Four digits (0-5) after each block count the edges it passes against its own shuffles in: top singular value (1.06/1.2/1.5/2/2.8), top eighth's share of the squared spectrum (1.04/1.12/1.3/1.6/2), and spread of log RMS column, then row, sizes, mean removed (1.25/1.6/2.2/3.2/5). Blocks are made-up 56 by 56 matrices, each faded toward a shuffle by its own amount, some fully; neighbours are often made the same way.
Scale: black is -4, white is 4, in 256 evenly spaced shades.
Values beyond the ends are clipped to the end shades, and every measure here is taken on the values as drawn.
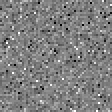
0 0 0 0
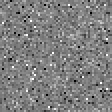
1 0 0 0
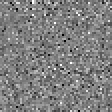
1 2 1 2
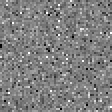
0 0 0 0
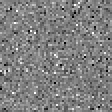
1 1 0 1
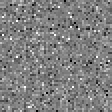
0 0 0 0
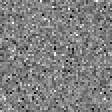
0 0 1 0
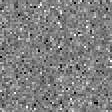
1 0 0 0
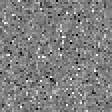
0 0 0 0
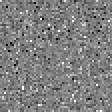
0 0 0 0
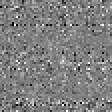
2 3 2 3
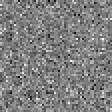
3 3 1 1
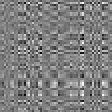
5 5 4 4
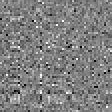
4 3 1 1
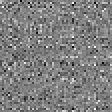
4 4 2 2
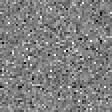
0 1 0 0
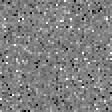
0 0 0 0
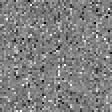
1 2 2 0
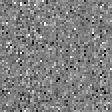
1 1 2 0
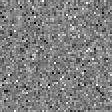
0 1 0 0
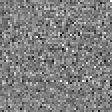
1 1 0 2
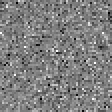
0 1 0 0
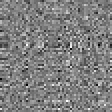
4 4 2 2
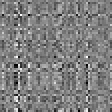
5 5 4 3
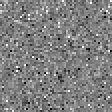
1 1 0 0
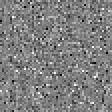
2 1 0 0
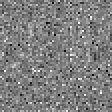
3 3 0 1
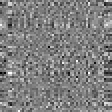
4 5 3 3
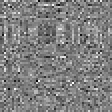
4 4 2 2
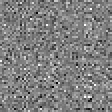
4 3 2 2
